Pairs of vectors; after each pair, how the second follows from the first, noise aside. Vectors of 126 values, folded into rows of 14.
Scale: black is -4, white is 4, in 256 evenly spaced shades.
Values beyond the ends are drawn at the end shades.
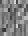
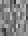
sign-scrambled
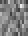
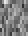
wrapped around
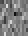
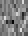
reversed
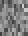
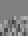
partly zeroed
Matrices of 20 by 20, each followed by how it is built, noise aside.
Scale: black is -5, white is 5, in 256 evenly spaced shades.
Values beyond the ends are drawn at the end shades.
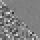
lower triangular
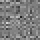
low rank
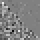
lower triangular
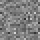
low rank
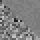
lower triangular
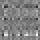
low rank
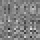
low rank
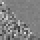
lower triangular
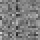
low rank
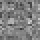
low rank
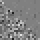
lower triangular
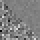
lower triangular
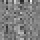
low rank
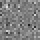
low rank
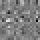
low rank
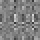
low rank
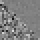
lower triangular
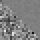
lower triangular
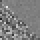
lower triangular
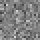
low rank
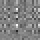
low rank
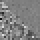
lower triangular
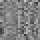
low rank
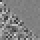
lower triangular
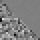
lower triangular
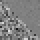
lower triangular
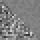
lower triangular
